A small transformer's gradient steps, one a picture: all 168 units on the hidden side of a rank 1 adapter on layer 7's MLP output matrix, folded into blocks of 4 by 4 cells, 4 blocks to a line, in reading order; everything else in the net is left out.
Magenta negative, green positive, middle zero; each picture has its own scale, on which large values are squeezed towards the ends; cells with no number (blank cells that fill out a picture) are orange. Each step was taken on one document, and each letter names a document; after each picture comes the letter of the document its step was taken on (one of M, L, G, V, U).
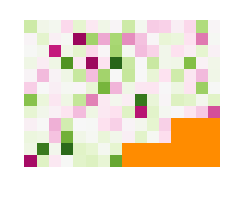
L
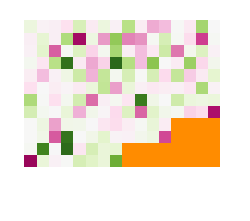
L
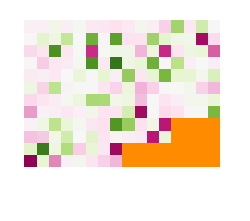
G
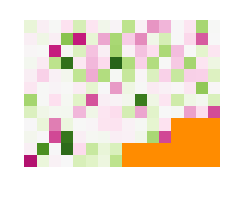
L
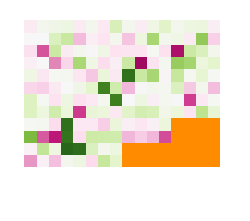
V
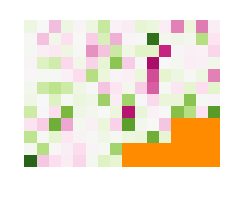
G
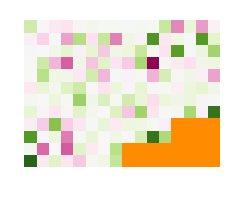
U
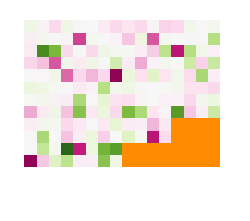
V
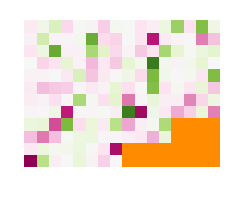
G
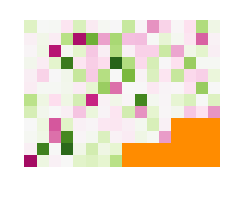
L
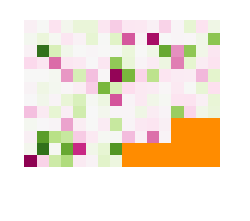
V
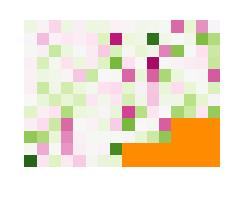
G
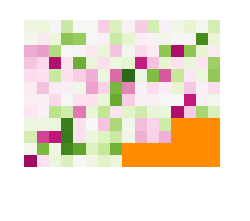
V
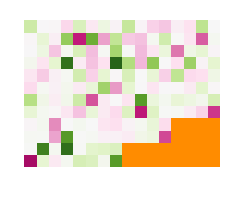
L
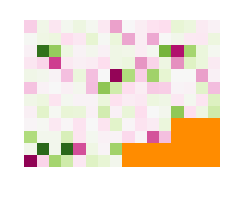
V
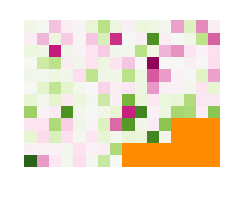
G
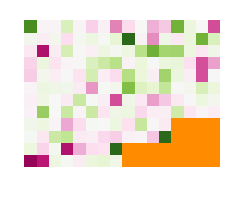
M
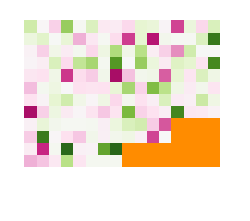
V
